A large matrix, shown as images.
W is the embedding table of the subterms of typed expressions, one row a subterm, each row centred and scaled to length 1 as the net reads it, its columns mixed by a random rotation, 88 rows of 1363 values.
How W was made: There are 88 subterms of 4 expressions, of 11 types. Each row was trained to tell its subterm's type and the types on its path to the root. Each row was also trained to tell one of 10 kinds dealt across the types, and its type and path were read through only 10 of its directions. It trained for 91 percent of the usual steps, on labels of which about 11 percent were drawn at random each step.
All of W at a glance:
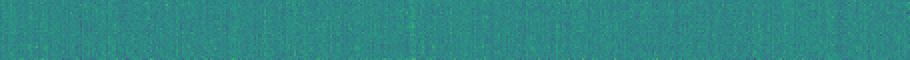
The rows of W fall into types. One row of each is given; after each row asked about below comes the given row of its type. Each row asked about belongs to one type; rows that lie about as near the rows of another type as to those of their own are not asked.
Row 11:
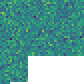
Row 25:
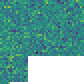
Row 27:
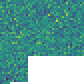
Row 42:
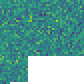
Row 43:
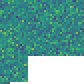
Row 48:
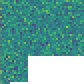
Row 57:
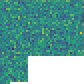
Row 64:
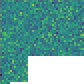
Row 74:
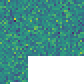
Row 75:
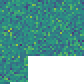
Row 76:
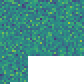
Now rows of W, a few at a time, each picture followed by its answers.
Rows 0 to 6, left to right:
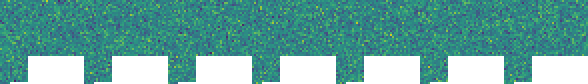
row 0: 43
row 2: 48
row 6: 11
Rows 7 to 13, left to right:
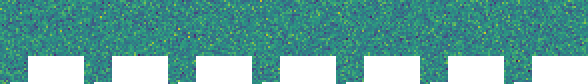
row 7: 76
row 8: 76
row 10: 64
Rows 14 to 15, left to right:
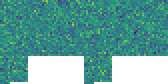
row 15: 42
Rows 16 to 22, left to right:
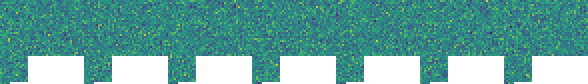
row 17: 48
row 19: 43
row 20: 42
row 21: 48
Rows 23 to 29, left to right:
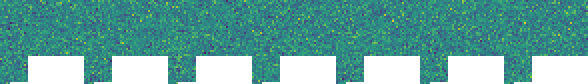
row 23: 27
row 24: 27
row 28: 11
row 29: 64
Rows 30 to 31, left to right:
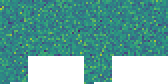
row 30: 74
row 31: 48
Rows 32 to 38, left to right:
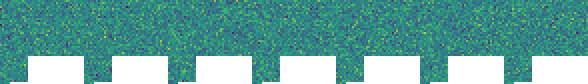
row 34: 43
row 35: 11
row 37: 43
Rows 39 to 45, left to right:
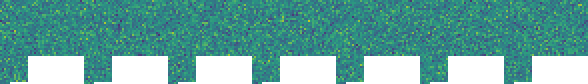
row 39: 43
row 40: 64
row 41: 27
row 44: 11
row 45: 27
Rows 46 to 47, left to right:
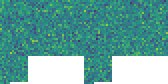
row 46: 43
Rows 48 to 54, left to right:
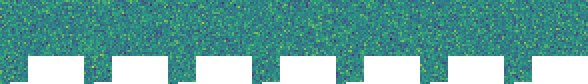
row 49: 25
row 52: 57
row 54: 57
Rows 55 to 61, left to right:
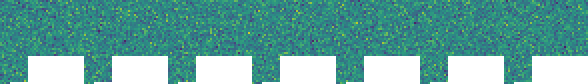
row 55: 76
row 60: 11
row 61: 75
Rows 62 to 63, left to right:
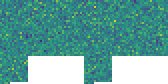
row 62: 74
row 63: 48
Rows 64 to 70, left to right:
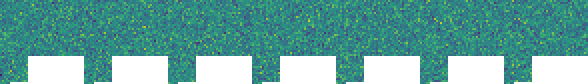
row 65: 74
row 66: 64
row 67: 27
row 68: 25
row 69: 74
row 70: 64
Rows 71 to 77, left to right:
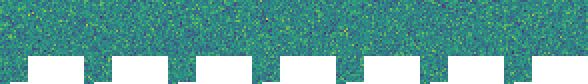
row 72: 42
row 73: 11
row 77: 64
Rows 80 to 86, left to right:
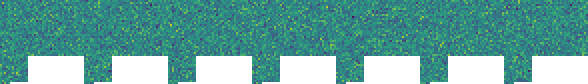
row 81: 48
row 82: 75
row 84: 43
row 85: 64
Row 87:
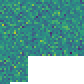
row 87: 42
